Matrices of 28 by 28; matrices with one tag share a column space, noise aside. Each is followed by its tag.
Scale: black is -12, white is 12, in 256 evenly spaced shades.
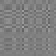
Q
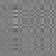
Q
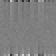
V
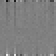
V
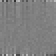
V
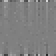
V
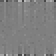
V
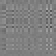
Q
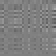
Q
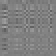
Q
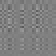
Q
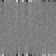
V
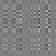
Q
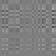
Q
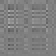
Q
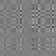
Q
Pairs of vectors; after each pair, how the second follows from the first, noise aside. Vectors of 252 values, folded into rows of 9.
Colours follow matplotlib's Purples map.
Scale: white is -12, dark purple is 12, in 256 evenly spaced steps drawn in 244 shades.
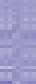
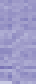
negated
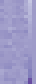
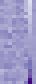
scaled up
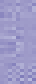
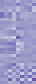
scaled up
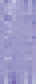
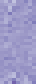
sign-scrambled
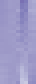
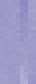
shrunk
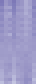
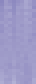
shrunk
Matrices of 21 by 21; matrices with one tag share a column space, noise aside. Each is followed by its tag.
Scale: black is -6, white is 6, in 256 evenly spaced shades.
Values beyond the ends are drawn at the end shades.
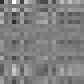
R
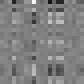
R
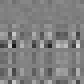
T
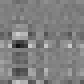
T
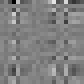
R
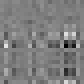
T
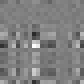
T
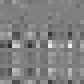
T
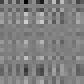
R
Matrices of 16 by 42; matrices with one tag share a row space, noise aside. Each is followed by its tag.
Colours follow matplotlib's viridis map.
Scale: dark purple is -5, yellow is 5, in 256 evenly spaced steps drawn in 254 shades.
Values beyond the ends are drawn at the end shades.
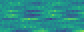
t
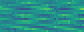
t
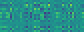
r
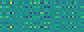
r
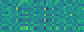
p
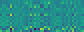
r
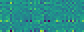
r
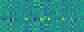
r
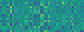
r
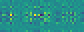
r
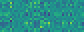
r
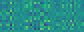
r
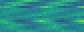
t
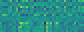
p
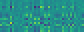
r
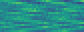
t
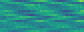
t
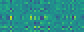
r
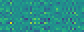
r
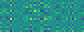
r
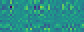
r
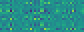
r
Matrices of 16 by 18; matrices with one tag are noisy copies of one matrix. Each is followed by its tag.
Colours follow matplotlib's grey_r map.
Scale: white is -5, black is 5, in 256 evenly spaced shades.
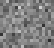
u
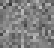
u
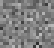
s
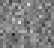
u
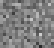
s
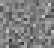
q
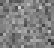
u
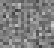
s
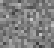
s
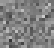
q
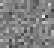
q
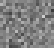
q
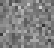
u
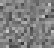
q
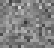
u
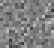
q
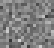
q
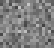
u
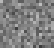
s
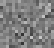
q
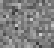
s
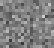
q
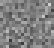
q
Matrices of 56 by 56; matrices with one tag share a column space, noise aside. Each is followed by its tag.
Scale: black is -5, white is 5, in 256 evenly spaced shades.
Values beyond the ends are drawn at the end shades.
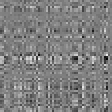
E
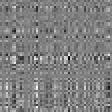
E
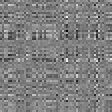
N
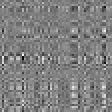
E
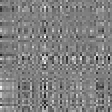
E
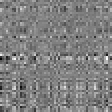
E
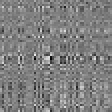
E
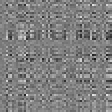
N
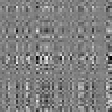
E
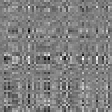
E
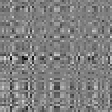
E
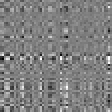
E
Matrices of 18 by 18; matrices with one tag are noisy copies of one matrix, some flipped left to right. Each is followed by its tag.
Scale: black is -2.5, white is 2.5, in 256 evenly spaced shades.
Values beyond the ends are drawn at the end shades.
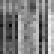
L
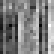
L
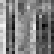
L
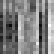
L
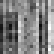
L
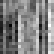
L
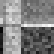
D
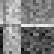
D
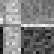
D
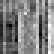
L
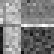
D
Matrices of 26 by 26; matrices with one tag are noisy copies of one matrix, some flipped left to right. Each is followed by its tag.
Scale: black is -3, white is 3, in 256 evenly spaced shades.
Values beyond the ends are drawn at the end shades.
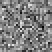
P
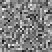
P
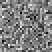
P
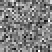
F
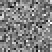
F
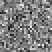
P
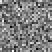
F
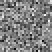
F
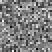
F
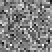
P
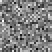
F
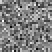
F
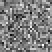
P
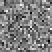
P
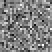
P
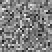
P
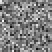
F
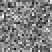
F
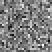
P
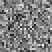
P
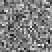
P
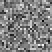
P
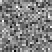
F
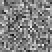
P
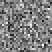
P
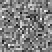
P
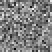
F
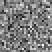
P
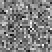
P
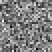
F
